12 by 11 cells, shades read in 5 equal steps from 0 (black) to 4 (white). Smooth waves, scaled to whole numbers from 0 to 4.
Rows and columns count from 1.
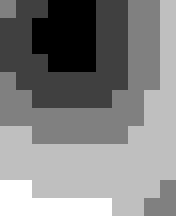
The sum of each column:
28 26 21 19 19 19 23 23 29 30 34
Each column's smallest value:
1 1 0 0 0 0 1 1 2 2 2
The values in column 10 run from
2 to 3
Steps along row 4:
same same down same same up same up same up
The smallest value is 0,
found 14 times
